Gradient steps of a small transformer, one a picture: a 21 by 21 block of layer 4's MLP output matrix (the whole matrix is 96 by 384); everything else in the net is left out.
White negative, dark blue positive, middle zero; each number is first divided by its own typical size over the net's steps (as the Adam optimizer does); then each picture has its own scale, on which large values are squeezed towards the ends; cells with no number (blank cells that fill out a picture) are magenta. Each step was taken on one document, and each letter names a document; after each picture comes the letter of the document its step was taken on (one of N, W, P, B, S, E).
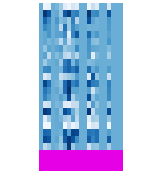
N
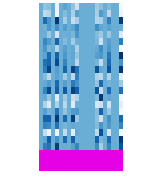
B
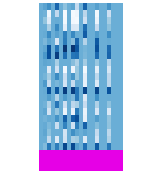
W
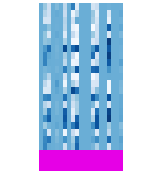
W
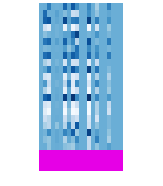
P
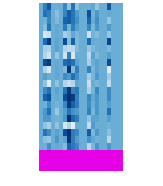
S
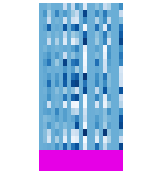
W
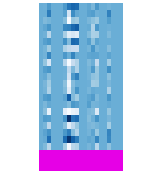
S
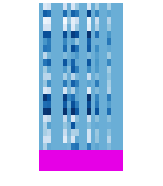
P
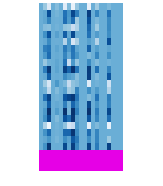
S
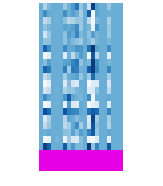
N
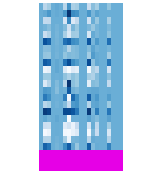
P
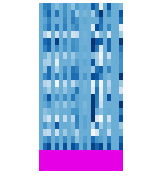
B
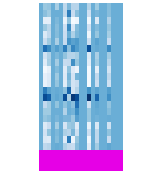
P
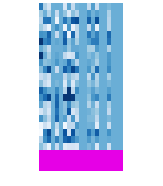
S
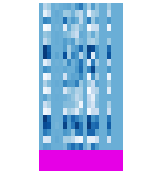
N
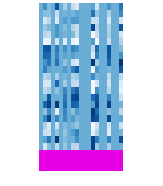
B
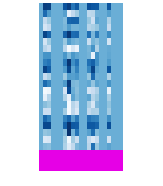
N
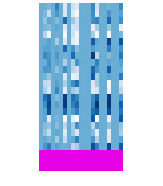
W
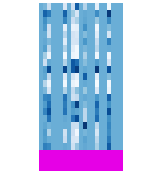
W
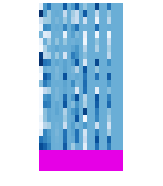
W
